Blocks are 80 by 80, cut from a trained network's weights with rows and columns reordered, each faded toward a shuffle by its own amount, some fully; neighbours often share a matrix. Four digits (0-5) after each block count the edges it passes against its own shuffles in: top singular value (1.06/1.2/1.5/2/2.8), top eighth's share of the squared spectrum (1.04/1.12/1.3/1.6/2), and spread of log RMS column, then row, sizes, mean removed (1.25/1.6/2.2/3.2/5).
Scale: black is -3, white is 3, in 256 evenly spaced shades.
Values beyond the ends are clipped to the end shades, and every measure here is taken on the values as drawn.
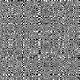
5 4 3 3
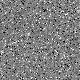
0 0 0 0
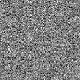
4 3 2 1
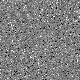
0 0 0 0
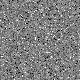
0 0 0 0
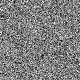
0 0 0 0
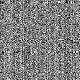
3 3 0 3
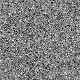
0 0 0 0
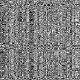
4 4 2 3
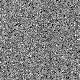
1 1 0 0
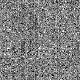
3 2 0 2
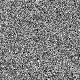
1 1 0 0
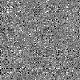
3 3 2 2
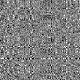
4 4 2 2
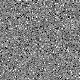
3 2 0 1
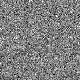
3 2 0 1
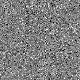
3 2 1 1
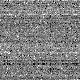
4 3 1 2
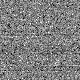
2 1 0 0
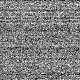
3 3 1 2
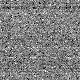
2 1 0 0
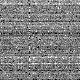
4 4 2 2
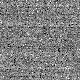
2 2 0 0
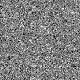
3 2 0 1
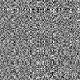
4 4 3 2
